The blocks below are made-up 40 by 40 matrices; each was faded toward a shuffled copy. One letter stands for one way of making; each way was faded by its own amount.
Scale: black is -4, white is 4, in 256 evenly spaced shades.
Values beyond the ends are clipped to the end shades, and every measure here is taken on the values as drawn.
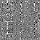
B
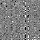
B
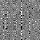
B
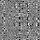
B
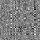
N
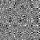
N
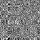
N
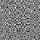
N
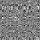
N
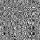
N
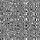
N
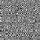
N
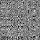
N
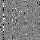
B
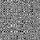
N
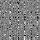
B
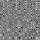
N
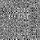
N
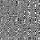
B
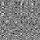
N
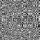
N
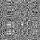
N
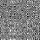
N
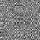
N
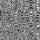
N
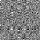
N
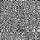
N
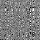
B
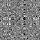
N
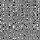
B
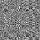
N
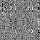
B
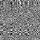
N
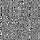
B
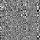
B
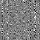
B
